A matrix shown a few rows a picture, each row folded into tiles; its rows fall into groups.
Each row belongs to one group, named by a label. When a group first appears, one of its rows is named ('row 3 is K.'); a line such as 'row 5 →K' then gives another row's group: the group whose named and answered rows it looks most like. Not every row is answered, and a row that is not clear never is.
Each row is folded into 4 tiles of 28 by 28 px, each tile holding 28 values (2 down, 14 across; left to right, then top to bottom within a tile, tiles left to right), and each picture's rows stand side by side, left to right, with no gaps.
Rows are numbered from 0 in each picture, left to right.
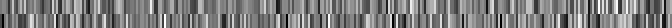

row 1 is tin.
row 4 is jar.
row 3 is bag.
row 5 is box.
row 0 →bag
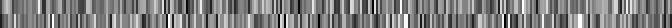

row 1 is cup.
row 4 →bag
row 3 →box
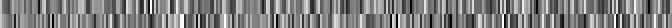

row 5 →bag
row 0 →jar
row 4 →bag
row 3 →cup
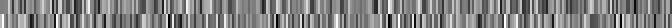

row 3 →jar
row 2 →jar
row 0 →cup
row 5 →cup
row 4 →cup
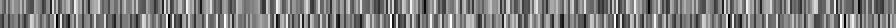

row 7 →cup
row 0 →bag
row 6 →bag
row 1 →bag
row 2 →jar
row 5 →bag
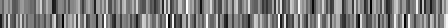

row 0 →tin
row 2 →bag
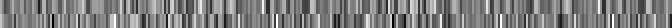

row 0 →jar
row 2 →tin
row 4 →tin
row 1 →cup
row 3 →bag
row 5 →tin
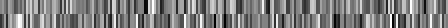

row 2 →tin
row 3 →bag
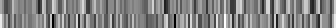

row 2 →jar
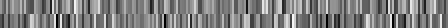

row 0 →bag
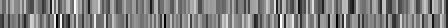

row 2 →cup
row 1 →jar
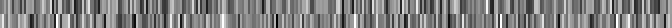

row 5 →cup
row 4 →tin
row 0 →cup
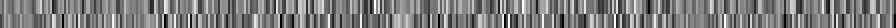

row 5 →bag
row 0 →tin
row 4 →bag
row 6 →tin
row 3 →box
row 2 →bag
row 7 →tin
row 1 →jar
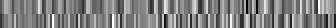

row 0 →tin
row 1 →jar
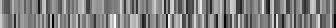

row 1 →cup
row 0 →jar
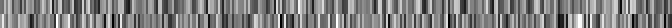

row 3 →jar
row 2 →bag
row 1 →tin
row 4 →tin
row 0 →cup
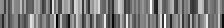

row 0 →bag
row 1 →tin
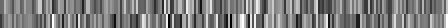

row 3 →box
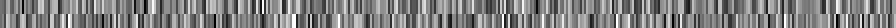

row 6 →tin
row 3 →cup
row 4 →bag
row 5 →cup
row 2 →box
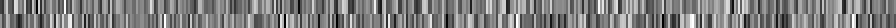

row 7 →box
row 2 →cup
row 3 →tin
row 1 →tin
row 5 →box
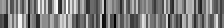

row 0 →box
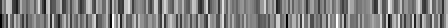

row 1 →jar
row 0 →tin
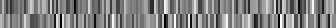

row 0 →cup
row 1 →jar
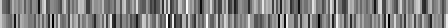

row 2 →cup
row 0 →jar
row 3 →jar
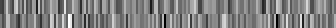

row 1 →jar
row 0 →box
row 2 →jar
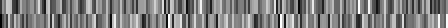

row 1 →cup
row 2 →cup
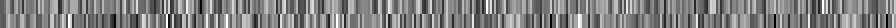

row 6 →box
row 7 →box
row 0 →box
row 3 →jar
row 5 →box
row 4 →box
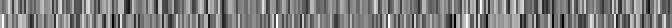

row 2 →tin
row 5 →bag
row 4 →box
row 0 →cup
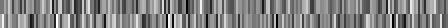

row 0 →cup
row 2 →jar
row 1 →cup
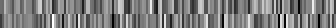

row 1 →tin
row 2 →cup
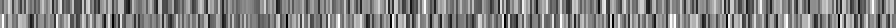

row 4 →bag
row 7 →cup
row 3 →cup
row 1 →tin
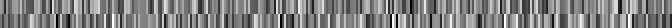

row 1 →jar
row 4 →cup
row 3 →cup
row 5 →box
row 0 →bag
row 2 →bag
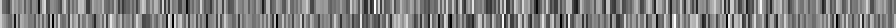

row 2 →jar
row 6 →cup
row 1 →cup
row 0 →jar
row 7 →jar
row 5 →tin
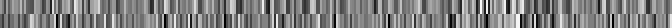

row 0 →bag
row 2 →tin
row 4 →box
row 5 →jar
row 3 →jar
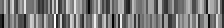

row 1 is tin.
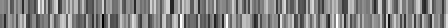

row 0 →box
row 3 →jar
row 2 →cup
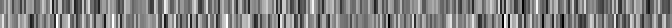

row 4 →cup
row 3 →jar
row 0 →cup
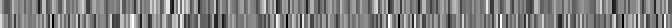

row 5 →tin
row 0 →jar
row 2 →tin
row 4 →tin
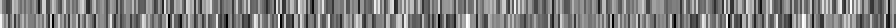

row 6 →bag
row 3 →box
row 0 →jar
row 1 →bag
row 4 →box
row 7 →box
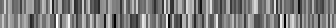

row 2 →cup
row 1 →bag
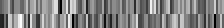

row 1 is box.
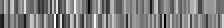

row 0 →bag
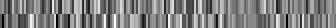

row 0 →bag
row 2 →tin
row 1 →cup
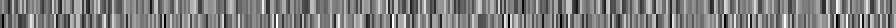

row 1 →jar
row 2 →tin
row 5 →tin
